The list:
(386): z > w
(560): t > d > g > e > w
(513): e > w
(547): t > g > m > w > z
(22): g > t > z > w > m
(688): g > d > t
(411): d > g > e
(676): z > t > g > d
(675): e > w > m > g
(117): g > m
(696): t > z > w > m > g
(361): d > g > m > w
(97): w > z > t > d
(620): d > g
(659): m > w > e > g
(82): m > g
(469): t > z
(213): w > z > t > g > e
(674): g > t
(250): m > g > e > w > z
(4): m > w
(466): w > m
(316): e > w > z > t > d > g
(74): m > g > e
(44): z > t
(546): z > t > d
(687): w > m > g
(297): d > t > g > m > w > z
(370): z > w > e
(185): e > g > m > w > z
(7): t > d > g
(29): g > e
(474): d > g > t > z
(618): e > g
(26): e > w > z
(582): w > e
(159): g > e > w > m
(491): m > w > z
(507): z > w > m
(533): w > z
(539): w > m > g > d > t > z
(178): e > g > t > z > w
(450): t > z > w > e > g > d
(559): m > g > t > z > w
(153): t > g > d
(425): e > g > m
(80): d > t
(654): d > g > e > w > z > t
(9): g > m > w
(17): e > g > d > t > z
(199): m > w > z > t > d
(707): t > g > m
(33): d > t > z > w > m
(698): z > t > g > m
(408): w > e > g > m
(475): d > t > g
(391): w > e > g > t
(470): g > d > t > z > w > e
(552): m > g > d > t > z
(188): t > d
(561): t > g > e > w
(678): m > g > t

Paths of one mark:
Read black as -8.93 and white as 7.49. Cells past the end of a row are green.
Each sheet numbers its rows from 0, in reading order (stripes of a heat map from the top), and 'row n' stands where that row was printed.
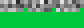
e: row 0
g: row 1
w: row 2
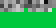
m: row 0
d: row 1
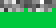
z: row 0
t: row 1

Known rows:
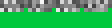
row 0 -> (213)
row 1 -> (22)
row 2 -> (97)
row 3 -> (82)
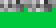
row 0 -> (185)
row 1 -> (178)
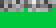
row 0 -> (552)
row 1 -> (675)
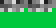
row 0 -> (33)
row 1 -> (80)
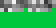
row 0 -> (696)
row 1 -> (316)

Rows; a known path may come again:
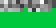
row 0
(675)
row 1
(698)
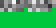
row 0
(22)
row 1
(391)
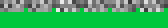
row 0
(82)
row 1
(559)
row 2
(370)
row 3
(539)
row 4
(159)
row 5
(507)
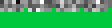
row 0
(654)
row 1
(450)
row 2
(659)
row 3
(707)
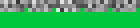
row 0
(185)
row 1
(687)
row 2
(386)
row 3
(74)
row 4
(552)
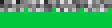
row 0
(297)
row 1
(178)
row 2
(213)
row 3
(466)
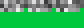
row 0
(491)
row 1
(316)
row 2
(696)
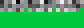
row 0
(620)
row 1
(80)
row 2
(26)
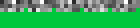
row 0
(7)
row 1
(546)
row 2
(29)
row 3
(199)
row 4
(674)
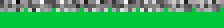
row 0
(411)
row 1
(44)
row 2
(582)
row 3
(33)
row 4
(188)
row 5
(97)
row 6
(618)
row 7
(425)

